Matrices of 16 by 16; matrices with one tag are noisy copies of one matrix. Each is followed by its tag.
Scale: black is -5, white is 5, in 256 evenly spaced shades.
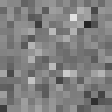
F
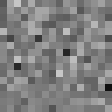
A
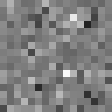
F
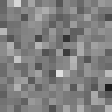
A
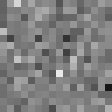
A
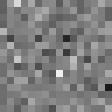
A
